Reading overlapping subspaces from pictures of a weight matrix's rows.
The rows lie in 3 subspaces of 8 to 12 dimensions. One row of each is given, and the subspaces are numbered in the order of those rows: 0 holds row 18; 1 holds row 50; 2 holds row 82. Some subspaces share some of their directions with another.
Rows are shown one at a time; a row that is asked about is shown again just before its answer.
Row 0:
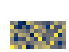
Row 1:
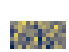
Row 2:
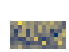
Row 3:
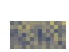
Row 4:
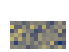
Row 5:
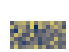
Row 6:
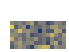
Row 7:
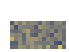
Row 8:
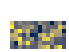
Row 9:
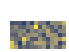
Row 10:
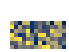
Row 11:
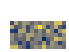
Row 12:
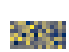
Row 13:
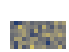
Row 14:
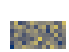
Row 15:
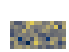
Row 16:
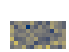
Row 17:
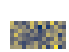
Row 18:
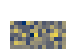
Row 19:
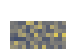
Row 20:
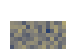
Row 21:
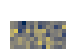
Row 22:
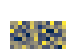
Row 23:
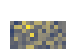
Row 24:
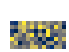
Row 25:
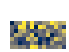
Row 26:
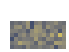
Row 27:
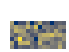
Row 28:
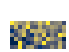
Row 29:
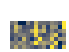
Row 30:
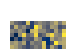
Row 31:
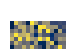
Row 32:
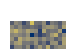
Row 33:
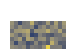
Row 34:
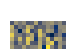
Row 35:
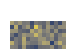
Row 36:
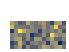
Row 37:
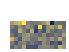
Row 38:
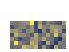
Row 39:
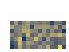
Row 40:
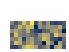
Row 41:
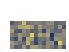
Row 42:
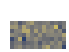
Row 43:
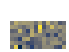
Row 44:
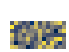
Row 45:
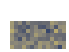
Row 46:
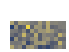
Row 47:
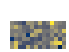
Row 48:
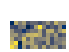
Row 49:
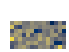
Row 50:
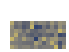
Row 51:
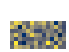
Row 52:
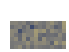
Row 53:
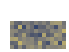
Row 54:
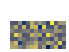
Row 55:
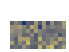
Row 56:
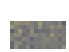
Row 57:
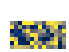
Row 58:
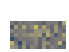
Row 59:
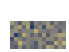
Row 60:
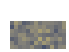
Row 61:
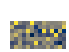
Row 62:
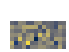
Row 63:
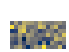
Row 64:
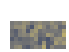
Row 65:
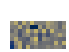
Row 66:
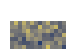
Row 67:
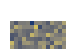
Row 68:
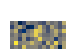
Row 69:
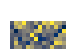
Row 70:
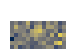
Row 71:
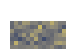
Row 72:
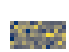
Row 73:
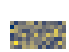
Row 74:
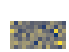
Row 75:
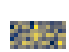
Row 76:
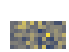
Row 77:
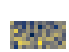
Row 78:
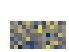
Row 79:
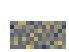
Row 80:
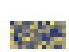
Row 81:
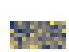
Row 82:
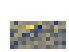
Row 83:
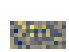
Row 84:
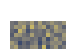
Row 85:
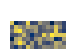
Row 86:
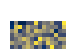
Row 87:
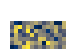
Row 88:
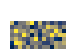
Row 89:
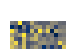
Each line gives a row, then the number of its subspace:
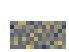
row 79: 0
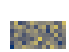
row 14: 2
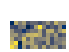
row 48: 2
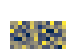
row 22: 2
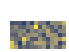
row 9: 2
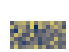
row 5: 1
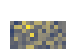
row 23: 2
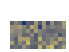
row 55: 2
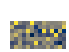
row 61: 2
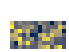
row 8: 2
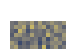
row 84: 1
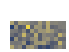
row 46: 2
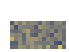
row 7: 1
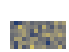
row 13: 1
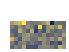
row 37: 1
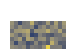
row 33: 1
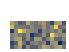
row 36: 0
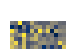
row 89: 2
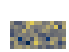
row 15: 2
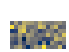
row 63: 0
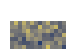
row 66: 1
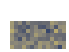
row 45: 2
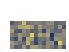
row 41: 0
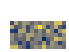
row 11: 2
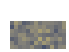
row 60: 2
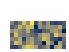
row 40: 0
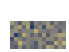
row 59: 1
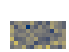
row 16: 2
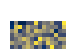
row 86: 2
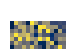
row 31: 2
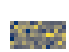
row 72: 0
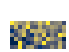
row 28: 2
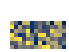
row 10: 2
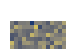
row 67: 2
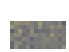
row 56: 1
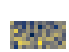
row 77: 1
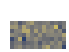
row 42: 1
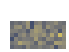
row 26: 1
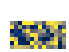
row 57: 2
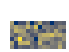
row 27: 0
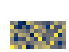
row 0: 0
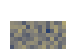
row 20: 2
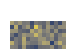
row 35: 1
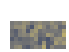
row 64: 0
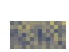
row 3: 2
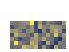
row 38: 0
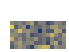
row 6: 2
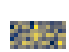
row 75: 1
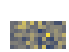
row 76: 0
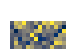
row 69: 0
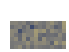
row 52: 0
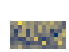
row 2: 2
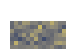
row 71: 0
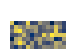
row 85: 0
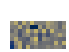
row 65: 0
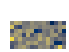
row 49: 1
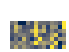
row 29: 2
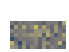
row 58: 1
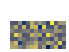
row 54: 1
